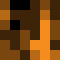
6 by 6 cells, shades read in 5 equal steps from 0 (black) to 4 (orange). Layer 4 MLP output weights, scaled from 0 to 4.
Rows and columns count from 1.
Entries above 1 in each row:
2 2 3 3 4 5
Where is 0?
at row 1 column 2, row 1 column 3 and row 3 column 2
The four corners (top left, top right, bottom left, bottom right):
2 1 2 3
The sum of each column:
12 5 7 11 21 10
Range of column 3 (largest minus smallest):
2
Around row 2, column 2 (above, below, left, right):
0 0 3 1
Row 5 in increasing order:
1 1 2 2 4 4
